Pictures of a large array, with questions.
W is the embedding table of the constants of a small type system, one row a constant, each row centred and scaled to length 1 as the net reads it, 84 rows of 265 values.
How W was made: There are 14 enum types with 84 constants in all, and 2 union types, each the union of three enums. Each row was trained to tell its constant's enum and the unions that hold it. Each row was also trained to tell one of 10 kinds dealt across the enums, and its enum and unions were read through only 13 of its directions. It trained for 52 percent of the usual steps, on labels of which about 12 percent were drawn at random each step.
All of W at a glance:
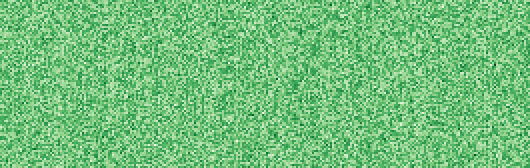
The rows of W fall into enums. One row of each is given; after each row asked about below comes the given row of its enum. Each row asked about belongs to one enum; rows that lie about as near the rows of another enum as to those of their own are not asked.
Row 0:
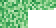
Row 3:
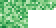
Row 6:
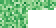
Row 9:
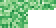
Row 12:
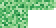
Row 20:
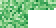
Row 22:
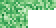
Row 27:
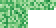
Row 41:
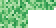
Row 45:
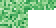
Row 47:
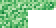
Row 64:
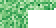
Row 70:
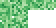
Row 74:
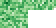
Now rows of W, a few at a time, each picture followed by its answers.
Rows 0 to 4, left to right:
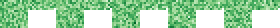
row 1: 64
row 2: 70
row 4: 70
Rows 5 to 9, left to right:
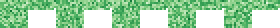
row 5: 20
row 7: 20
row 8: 20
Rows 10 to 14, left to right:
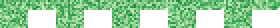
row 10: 70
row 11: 0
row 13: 0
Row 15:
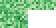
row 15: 22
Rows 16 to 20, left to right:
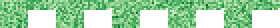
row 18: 9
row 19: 3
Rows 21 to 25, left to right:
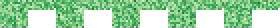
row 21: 3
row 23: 27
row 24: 27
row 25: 0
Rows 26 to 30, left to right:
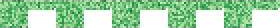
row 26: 64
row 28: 41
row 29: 70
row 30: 74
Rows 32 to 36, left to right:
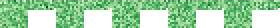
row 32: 70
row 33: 6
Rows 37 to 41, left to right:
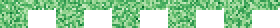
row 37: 22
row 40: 74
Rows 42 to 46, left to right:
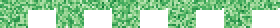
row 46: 6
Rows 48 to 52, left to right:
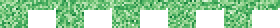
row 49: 47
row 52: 3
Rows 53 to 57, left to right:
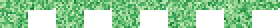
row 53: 20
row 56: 6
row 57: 3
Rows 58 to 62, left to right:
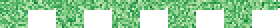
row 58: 0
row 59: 74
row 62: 64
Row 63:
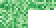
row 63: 74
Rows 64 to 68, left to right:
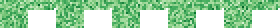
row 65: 6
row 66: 27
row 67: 74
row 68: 12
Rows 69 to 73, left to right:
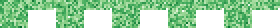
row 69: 64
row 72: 3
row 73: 6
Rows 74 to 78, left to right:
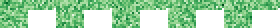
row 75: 20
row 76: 6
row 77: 70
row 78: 27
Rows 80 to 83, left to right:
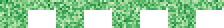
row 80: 27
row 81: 20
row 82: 74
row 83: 27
